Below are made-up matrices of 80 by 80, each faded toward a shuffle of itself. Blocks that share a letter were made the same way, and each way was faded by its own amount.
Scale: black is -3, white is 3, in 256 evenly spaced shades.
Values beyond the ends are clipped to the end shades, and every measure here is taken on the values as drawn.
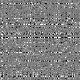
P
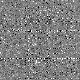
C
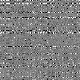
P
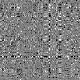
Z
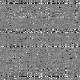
P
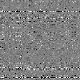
P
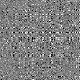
Z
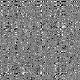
Z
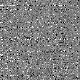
C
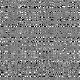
P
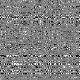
P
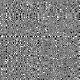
Z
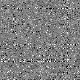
C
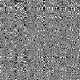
Z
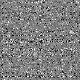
C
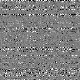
P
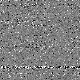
C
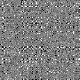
Z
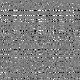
P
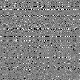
P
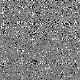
C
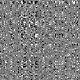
Z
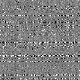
P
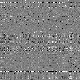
P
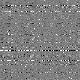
P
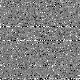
C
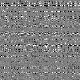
P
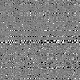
P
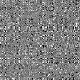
Z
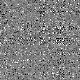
C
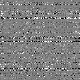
P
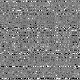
P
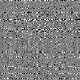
P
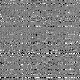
P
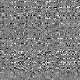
P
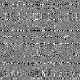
P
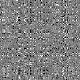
Z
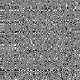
Z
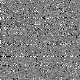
C
